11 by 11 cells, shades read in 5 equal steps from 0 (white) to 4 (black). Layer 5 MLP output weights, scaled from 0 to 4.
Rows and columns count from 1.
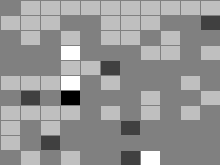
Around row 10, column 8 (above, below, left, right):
2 0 2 2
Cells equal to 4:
1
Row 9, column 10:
2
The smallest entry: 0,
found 3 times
